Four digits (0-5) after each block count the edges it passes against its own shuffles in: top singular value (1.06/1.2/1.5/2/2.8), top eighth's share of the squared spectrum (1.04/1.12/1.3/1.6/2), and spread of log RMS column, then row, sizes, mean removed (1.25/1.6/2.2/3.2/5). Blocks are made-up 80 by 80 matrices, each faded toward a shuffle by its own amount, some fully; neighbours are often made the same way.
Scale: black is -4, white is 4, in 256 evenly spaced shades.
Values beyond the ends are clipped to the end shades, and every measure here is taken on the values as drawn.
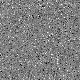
1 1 0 0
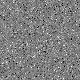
0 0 0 0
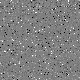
2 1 0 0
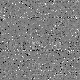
3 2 0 1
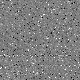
3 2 0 1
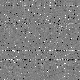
4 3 0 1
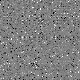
3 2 1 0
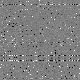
4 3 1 2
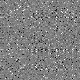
4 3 1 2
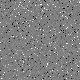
0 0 0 0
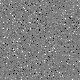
2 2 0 0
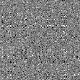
4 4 2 2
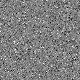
1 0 0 0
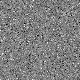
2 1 0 0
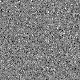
3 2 0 1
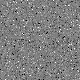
0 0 0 0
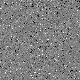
0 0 1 0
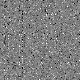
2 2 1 1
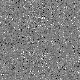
1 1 1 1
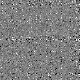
2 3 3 2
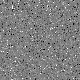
0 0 0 0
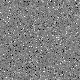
0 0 0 0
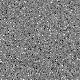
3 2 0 0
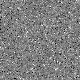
0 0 0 0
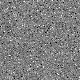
1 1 0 0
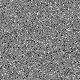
1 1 0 0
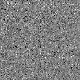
3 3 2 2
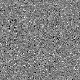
3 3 1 1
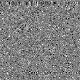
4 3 1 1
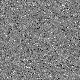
2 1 0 0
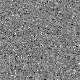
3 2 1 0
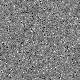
1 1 0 0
